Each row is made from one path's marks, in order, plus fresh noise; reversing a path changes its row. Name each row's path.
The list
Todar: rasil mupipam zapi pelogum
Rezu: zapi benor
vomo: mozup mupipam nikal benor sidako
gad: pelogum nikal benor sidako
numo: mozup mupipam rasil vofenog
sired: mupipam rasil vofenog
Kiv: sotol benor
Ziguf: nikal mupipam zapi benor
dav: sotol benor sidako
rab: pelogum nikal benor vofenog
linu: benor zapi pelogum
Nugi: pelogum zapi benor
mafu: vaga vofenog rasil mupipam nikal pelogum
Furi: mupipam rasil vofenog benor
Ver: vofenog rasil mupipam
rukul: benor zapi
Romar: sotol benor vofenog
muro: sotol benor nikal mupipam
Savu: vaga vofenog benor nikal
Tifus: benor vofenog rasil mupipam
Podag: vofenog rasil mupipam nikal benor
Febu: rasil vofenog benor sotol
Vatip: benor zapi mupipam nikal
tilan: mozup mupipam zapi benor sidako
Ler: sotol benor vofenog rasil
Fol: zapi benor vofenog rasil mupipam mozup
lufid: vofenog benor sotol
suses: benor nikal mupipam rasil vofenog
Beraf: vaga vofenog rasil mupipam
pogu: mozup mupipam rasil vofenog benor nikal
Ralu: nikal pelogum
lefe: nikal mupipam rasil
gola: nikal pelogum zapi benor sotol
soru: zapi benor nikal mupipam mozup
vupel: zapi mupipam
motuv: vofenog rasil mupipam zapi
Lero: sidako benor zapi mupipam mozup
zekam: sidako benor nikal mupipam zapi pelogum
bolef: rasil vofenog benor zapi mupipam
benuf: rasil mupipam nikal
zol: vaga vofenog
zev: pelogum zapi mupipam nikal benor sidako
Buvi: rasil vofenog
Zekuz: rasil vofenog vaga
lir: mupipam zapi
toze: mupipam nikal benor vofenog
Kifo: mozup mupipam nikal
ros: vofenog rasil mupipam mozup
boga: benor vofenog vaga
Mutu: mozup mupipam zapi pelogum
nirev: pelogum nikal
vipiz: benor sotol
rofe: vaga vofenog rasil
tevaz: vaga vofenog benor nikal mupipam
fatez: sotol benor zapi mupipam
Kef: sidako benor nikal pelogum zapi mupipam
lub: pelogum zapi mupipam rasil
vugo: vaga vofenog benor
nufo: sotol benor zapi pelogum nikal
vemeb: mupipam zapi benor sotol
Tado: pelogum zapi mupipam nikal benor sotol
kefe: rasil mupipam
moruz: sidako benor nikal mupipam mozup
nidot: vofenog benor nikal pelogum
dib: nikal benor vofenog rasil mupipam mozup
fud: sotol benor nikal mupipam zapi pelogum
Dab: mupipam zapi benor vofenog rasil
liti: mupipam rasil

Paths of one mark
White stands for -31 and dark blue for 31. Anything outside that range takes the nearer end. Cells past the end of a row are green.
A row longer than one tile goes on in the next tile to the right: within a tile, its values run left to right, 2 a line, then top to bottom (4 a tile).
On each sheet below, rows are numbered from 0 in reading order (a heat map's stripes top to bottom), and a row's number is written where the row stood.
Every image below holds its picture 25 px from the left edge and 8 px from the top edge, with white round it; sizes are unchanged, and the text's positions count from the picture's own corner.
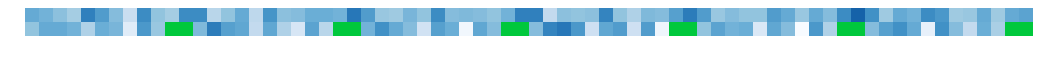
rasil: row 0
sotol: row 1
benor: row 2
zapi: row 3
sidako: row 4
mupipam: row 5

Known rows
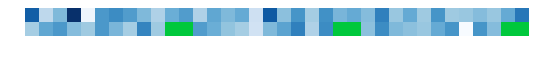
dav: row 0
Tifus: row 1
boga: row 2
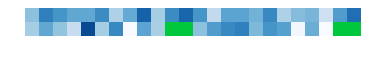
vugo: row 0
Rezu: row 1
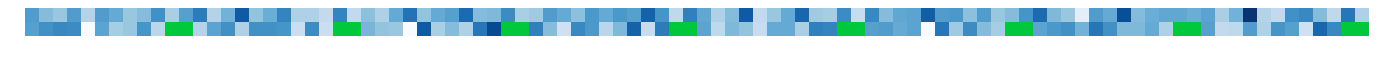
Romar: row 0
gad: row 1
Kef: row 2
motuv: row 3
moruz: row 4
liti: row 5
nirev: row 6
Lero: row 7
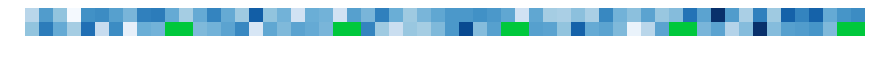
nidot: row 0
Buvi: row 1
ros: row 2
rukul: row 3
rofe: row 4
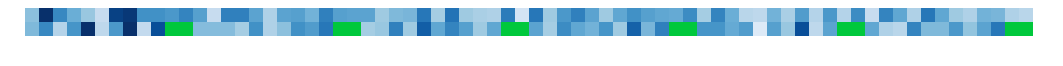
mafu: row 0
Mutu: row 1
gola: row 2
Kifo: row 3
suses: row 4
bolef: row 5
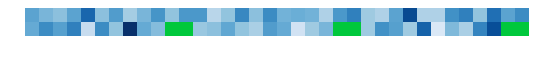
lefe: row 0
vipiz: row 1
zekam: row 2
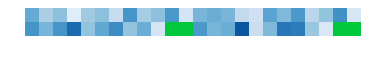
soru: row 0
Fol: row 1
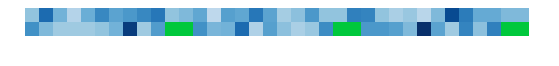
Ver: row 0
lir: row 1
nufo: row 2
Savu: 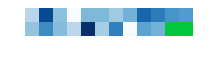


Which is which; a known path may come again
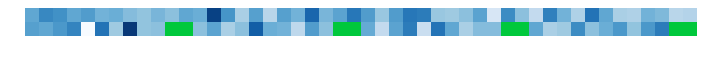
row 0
sired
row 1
zol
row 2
vemeb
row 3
bolef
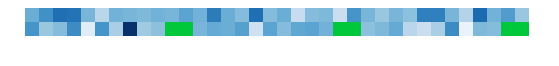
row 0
numo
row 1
Buvi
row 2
lufid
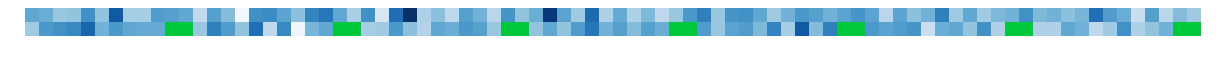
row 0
Ralu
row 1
nidot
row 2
vomo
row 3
Zekuz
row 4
Kifo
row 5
vupel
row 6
Febu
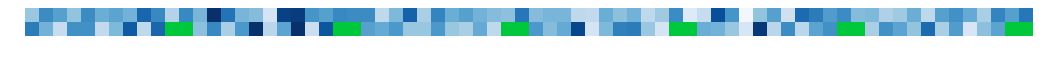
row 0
motuv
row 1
mafu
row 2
Kiv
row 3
Fol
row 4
tevaz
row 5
linu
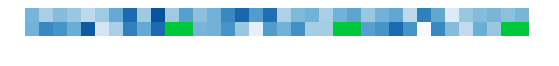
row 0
fud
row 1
Furi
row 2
toze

